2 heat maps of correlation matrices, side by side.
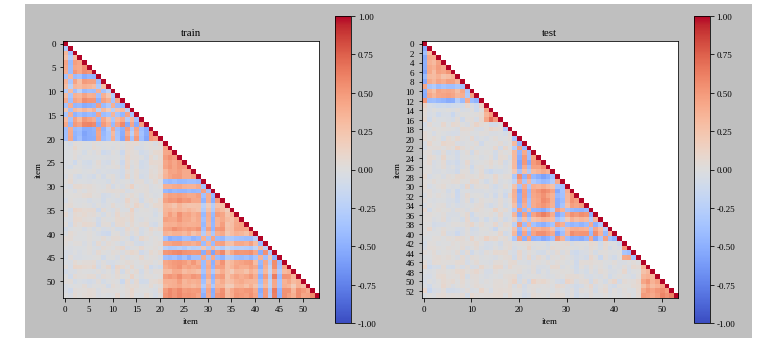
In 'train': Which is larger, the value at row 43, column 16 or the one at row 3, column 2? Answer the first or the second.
the second
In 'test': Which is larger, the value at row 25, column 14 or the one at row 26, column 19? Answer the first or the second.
the second
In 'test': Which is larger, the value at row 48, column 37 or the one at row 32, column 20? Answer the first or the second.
the first
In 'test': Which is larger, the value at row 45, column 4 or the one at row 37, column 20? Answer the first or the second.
the first
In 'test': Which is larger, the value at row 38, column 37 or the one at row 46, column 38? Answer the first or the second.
the second
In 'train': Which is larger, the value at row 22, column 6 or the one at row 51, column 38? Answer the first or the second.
the second
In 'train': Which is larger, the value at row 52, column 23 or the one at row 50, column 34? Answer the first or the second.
the first
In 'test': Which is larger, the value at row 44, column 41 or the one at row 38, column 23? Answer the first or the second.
the first
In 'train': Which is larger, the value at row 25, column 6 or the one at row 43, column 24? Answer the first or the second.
the first
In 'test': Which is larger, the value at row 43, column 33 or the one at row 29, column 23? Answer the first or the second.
the first
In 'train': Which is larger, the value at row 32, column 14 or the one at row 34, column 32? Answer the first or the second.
the second
